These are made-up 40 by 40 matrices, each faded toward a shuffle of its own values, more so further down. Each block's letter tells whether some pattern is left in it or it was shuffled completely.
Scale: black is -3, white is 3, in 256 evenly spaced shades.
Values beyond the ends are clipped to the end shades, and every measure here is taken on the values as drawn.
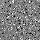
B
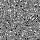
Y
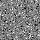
Y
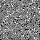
Y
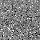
B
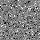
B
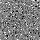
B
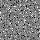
Y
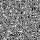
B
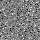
Y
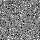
B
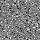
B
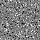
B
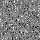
Y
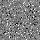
B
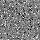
Y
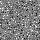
Y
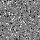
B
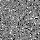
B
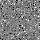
B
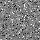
Y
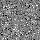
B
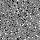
Y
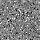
Y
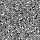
Y
